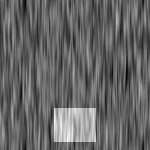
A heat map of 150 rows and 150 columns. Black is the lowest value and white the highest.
An odd patch, higher than its surroundings, sits in the bottom middle. The ninth with the highest average is the bottom middle. Most values sit low, with a long tail of high ones. The grain runs up and down.
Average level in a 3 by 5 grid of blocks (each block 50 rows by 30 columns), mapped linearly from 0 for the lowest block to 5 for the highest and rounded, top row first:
0 0 0 0 0
0 1 1 0 0
0 1 5 1 0
